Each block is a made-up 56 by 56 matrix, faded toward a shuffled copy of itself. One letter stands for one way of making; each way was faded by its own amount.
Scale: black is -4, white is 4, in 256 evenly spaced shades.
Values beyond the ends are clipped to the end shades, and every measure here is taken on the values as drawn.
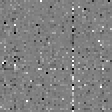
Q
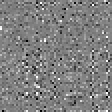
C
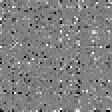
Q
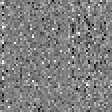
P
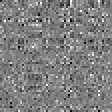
C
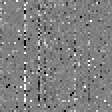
P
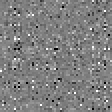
Q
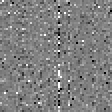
P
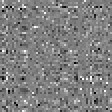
C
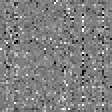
P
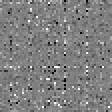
Q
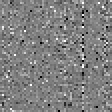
P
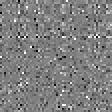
C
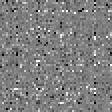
Q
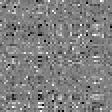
C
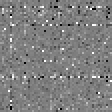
Q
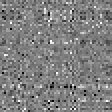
C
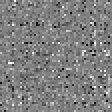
Q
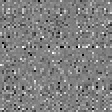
C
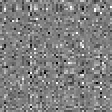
C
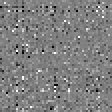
Q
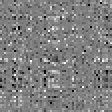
C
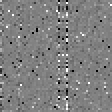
P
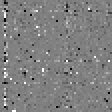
Q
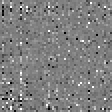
Q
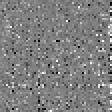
Q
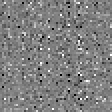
Q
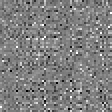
C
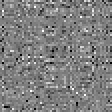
C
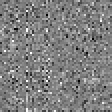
P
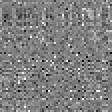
C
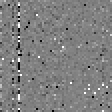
P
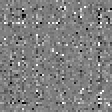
Q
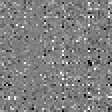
Q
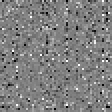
Q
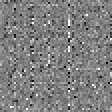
P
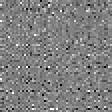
C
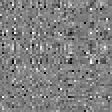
C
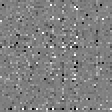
Q
